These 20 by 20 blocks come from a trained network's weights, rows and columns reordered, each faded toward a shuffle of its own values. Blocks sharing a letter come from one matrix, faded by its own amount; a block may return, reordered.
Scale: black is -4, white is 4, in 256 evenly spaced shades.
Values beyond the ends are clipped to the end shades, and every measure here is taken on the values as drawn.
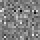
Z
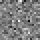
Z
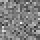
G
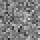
Z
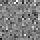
Z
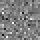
Z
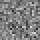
G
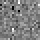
Z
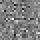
Z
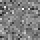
Z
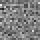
G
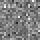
G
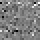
Z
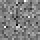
Z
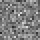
G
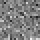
Z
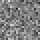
G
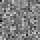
Z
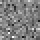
Z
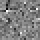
Z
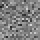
G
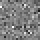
Z
